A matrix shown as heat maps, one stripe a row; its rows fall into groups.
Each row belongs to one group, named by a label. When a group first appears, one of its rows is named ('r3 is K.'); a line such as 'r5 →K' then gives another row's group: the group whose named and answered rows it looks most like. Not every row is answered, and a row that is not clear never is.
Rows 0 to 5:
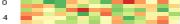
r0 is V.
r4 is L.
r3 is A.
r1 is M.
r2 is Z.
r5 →L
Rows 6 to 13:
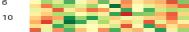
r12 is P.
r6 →V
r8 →Z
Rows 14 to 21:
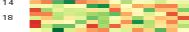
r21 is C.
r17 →L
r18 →L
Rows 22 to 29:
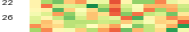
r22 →P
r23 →A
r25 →Z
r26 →L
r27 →L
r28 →A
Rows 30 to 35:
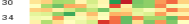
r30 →L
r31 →P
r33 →P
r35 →Z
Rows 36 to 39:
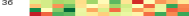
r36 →V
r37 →M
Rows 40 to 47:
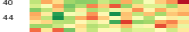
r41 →Z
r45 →L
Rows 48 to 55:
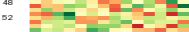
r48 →Z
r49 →A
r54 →V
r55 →V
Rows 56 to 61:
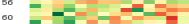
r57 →V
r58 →L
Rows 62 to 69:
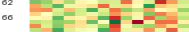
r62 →V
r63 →P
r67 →V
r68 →P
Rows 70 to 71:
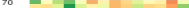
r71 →A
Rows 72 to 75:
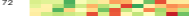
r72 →P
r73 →L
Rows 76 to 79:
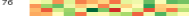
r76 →Z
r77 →P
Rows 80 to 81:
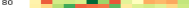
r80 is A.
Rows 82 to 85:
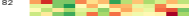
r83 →P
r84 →V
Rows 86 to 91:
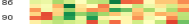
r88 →M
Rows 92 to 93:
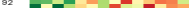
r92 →V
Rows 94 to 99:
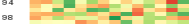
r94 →A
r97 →Z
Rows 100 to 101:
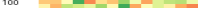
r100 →M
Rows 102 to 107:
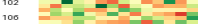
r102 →C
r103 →A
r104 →M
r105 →V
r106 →A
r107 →Z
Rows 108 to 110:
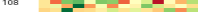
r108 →A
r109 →M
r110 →C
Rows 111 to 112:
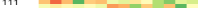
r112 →Z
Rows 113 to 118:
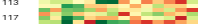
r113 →V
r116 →P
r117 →C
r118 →V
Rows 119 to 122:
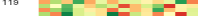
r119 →M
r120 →P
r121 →P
